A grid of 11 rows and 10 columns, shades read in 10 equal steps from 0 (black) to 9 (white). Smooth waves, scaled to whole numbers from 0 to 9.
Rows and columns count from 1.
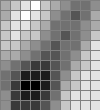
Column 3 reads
8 9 8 7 6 5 3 1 0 1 2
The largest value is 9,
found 2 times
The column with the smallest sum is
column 5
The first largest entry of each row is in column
4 3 2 2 10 10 10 9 9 8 8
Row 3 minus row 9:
3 6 8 7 5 1 -2 -3 -3 -2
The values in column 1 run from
4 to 7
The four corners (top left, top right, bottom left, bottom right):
6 5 5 8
